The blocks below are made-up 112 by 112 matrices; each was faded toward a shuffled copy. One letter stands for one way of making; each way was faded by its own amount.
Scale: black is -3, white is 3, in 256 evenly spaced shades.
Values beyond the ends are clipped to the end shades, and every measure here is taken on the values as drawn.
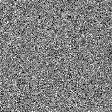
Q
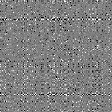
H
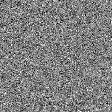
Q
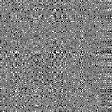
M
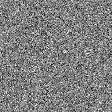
Q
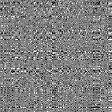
M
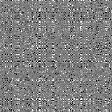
H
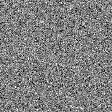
Q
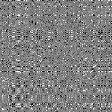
H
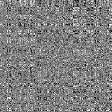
M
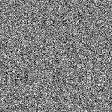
Q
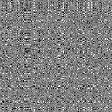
M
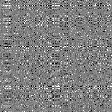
H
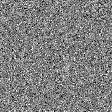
Q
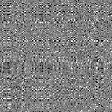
M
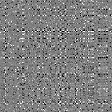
H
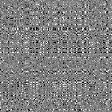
M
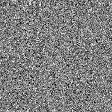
Q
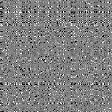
H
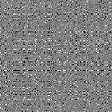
H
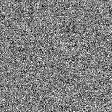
Q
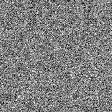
Q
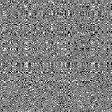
M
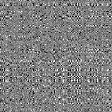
M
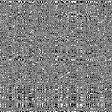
M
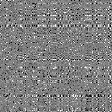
H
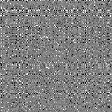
H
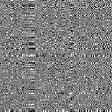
M
